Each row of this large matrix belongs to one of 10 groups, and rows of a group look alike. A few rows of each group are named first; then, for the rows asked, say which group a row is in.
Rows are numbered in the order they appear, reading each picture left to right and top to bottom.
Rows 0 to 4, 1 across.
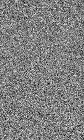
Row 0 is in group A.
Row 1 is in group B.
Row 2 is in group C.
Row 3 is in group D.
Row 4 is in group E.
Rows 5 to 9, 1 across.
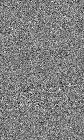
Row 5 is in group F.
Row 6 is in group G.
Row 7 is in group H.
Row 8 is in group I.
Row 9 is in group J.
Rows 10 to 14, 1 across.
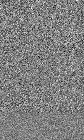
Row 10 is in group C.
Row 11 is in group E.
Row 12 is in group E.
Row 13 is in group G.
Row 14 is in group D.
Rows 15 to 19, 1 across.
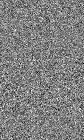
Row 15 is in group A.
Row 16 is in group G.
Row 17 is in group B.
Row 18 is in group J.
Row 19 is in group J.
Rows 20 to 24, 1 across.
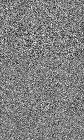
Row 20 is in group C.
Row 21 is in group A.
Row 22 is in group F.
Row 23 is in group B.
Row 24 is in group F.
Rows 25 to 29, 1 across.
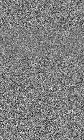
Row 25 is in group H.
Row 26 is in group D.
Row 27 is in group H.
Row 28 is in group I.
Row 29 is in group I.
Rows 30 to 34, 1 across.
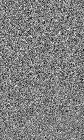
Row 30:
H
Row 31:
I
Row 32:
H
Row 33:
G
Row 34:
C
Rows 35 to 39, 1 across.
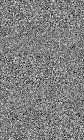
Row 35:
G
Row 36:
E
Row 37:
G
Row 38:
B
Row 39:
F
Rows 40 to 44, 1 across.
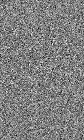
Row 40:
C
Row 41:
G
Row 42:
F
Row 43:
H
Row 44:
H
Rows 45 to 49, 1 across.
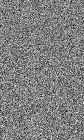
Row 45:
D
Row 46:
H
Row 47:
J
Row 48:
G
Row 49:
C
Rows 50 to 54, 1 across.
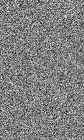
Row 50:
E
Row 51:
J
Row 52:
H
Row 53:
G
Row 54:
I
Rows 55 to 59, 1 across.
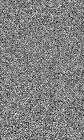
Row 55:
I
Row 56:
D
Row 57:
B
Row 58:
B
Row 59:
G
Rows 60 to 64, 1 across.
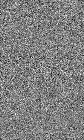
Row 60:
E
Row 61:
D
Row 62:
F
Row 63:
B
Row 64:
G
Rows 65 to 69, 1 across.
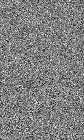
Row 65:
D
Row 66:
H
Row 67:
G
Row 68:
F
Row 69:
G
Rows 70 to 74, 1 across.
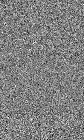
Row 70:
C
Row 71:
A
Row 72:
D
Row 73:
G
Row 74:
B
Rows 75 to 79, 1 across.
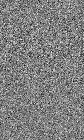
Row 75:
E
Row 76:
C
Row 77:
D
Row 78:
J
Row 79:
F
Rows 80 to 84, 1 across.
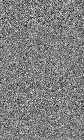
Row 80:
H
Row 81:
H
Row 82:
G
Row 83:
I
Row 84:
I
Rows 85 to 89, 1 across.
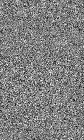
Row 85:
A
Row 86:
G
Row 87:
C
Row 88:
G
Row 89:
A
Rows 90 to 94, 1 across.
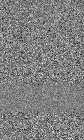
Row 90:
H
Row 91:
C
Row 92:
A
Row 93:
D
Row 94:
A
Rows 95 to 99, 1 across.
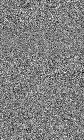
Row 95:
I
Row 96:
F
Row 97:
B
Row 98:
C
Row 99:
A
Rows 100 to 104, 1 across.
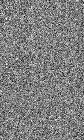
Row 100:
C
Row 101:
C
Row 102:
H
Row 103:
F
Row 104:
I
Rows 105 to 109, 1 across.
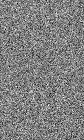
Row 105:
B
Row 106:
G
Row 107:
E
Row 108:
B
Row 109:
D
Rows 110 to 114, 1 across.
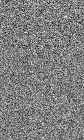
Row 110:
J
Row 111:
A
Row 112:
H
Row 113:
G
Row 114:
H
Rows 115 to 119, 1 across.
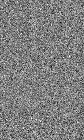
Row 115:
H
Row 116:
H
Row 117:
D
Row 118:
D
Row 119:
H
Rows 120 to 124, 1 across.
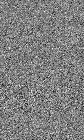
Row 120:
F
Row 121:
E
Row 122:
H
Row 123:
C
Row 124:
G
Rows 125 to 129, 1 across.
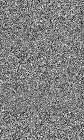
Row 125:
E
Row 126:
F
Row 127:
I
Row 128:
J
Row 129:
J
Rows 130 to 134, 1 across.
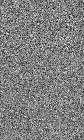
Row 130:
G
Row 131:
B
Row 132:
E
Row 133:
F
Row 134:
A
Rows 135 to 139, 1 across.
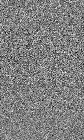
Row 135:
I
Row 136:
A
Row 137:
F
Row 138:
F
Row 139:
B
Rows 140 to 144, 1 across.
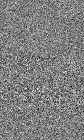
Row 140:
E
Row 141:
C
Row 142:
E
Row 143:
A
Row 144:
I
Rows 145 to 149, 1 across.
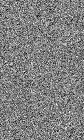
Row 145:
B
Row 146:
E
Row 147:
C
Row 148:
H
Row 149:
E
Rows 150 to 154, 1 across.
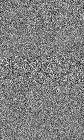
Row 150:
F
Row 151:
B
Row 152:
A
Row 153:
C
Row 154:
D
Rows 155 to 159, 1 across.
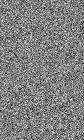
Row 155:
D
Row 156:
D
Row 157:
B
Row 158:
G
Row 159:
A
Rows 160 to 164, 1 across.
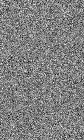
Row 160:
B
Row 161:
B
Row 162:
A
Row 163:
A
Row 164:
F
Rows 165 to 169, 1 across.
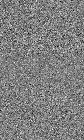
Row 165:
H
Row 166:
A
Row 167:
J
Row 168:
G
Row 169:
I
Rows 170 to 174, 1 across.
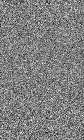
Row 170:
J
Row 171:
E
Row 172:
A
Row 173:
C
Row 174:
I
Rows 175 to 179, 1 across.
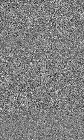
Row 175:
F
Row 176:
F
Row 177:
B
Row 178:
I
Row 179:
F
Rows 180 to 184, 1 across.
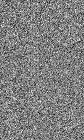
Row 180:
J
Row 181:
E
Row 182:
J
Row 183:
C
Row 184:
E
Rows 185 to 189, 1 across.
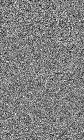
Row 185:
G
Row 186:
E
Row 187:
B
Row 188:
I
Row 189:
G
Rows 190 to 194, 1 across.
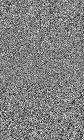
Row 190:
B
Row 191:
J
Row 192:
D
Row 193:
E
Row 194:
H
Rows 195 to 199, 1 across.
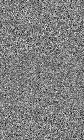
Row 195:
D
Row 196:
I
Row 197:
H
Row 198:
D
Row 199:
D
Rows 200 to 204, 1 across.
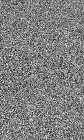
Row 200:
J
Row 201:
F
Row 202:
H
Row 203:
F
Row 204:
B
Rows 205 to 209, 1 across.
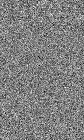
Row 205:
A
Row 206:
D
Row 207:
E
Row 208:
D
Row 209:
G
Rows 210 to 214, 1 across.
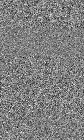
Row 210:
A
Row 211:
J
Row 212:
G
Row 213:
F
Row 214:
I
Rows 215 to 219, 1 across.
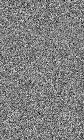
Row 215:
I
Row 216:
G
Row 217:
C
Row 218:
H
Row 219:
E
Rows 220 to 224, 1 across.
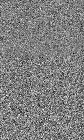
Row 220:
F
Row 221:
D
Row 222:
H
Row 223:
H
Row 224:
J
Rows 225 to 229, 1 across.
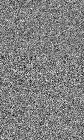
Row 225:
I
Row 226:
I
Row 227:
C
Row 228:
F
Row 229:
J
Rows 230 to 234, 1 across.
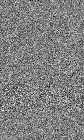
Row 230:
G
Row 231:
E
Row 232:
E
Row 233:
J
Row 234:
A
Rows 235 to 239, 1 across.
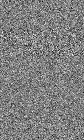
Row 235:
H
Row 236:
A
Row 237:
B
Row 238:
F
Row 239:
A
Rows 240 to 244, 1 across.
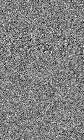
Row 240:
D
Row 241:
H
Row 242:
C
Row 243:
B
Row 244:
E
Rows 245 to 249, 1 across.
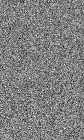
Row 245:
J
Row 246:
H
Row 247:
D
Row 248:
H
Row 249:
B
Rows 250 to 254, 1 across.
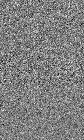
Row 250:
E
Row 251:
J
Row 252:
E
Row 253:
J
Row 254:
I
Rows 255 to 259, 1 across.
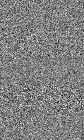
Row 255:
G
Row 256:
C
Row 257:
G
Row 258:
A
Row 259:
C
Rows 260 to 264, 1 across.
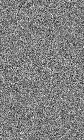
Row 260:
I
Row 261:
G
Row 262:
D
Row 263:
F
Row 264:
I
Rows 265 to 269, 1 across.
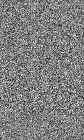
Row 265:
J
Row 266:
A
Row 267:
J
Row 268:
A
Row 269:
D
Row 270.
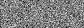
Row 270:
G
